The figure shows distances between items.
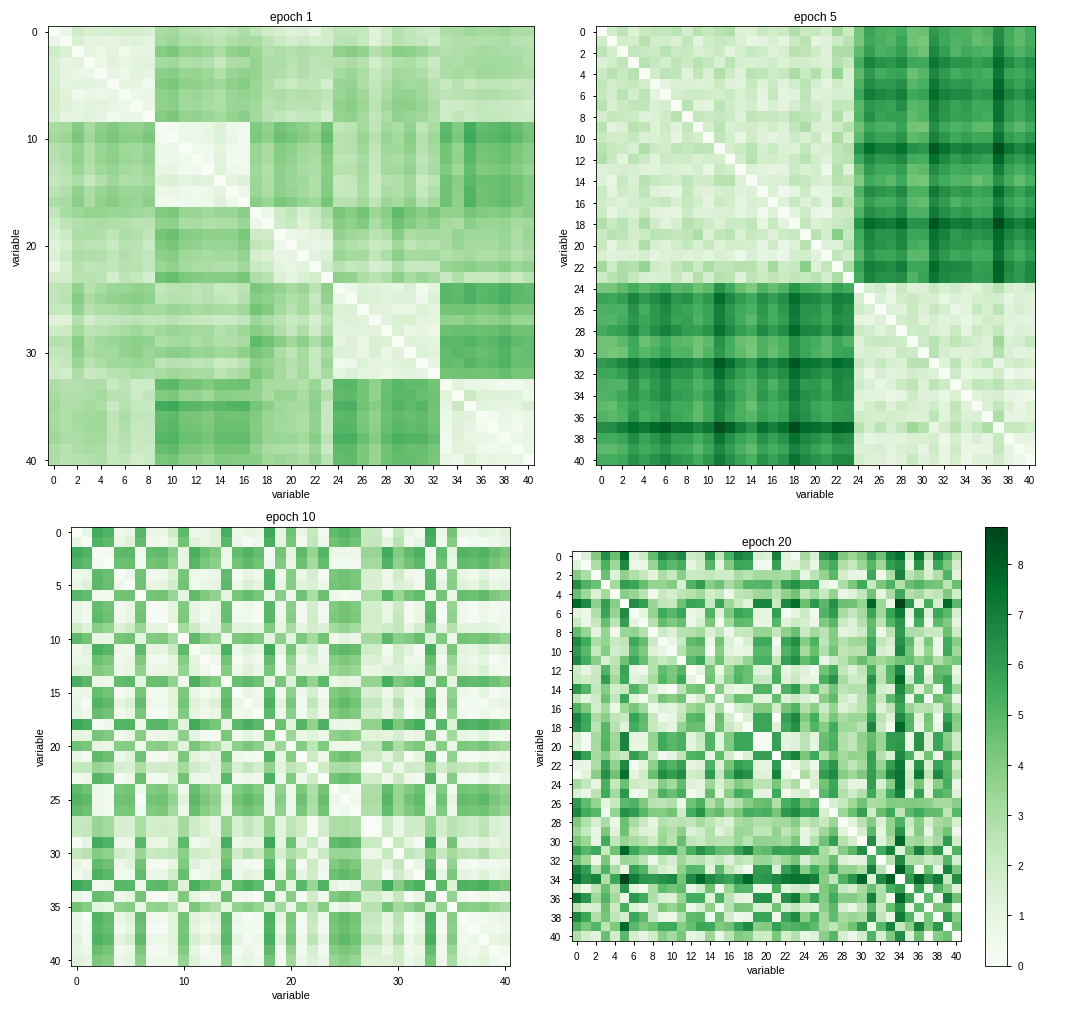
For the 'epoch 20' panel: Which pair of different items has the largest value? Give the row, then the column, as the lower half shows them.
34, 5
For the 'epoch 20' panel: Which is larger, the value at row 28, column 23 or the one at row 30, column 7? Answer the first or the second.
the first
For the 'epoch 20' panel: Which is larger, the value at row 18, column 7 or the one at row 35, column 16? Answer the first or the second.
the first
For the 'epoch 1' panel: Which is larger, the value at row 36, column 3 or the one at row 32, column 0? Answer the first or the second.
the first
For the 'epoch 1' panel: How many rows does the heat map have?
41
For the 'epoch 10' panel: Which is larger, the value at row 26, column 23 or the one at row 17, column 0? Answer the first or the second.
the first
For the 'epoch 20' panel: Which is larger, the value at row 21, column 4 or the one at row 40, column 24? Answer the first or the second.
the first
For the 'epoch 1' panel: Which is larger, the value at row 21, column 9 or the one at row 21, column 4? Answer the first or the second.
the first
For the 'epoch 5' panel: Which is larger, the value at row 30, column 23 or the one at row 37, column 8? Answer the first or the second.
the second
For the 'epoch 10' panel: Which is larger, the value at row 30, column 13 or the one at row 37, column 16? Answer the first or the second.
the first
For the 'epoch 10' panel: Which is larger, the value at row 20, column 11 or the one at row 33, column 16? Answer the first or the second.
the second
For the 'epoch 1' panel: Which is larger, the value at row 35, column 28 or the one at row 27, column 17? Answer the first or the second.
the first
